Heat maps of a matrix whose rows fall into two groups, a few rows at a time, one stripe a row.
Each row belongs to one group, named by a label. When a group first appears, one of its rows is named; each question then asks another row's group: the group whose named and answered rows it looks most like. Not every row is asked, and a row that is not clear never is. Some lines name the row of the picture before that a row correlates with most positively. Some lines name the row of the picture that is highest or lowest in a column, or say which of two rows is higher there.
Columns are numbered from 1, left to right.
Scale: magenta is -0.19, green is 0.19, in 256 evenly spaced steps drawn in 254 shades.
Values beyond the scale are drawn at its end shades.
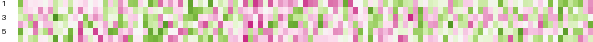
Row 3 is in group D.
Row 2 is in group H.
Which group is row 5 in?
H
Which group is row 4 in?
D
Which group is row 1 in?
H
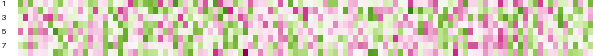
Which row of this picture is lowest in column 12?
8
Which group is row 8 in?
D
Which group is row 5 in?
D
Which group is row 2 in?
H
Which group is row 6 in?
D
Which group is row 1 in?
D
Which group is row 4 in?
D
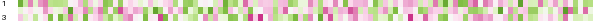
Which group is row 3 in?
D
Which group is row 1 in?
D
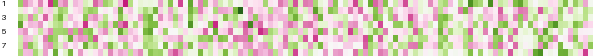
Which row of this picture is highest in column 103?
4
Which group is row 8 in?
H
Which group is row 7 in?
D
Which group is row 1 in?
H
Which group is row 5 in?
D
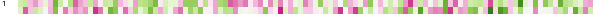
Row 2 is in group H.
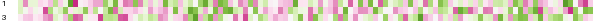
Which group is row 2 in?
D
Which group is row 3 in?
H
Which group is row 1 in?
H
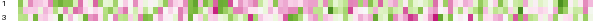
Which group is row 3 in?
D
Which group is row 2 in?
H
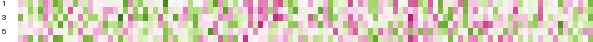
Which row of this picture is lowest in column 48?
5
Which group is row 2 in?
D
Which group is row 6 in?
D
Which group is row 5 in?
H
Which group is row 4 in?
D
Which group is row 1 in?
D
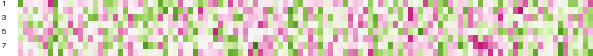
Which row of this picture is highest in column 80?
5
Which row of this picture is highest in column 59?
4
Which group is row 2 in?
D
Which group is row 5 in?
H
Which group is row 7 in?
D
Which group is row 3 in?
D
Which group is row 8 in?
D
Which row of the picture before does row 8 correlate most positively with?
4
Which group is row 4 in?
D
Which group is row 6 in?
D
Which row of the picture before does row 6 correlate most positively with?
4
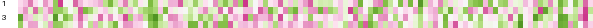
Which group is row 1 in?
H
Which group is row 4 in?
H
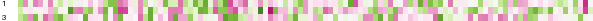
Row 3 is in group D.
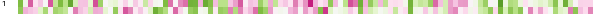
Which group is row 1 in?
H
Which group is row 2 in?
H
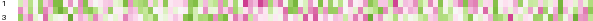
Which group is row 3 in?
H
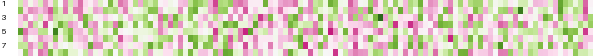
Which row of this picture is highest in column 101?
2
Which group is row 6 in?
H
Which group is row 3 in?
D
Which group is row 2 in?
H
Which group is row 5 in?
H
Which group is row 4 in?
D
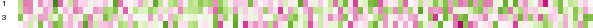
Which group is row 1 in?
H
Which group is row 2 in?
H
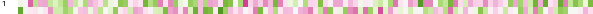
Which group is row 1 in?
D
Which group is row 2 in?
H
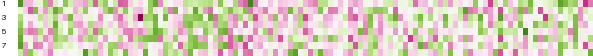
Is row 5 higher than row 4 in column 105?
No
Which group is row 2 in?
D
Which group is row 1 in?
H
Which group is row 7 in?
H
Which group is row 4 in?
H
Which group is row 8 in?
D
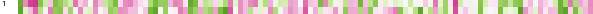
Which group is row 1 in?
H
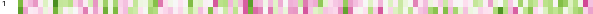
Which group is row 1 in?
H
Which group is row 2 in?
H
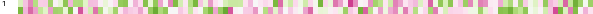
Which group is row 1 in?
D
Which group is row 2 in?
H
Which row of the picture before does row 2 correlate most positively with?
1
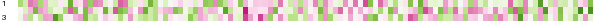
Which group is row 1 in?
H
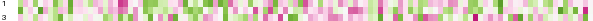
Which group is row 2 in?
H
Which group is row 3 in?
D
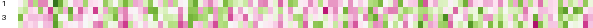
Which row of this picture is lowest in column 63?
1
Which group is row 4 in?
H
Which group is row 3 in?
H
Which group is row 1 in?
D
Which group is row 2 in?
H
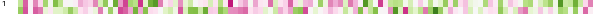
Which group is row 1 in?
H
